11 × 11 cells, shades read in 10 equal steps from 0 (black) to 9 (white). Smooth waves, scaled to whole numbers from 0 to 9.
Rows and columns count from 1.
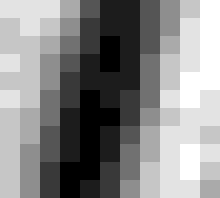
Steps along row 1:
same same down down down same up up up up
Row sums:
59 56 53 53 53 53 48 50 52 51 51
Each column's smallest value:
7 5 2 0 0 0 1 3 5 7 6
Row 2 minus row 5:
0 1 2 3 1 0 0 -1 -2 -1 0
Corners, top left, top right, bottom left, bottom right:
8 9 7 6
